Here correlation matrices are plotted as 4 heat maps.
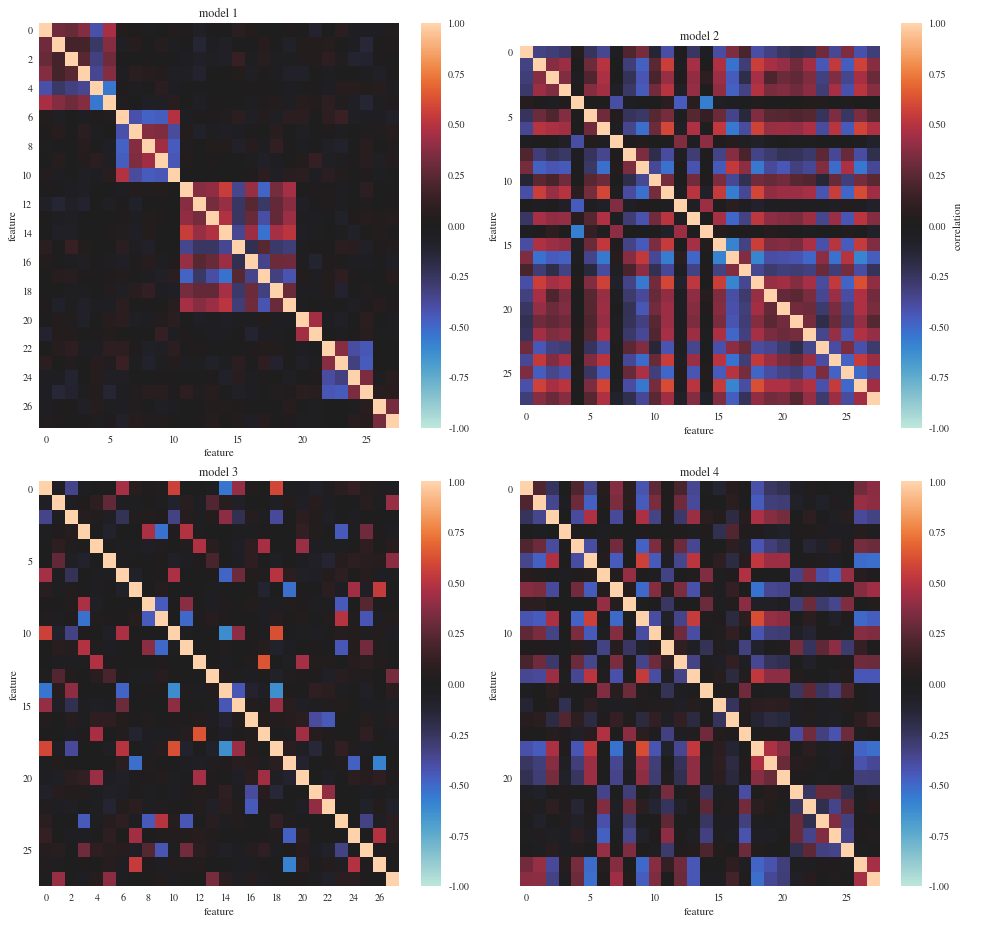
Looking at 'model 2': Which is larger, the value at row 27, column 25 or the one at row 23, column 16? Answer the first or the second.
the second
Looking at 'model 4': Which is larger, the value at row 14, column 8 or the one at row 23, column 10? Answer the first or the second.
the first
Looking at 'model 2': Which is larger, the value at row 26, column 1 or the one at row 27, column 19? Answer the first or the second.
the first
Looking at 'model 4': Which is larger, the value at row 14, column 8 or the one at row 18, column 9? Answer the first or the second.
the second
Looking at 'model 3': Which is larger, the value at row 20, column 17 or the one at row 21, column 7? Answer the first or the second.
the first
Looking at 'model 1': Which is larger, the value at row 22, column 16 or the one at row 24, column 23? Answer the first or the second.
the first
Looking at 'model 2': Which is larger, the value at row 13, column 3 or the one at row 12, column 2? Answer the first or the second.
the first
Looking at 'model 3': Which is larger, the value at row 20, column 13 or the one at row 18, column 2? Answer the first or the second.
the first
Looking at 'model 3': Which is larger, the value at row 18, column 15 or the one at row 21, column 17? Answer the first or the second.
the first
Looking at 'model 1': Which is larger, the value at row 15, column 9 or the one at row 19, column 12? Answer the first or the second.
the second
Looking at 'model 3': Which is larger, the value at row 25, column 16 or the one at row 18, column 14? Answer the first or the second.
the first
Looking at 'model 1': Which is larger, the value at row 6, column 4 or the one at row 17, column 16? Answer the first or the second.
the first
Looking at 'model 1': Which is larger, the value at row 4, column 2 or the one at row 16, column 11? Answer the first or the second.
the second
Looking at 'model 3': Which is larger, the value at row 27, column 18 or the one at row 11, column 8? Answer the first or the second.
the second
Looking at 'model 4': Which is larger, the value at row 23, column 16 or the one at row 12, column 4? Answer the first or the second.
the second
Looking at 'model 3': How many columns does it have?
28
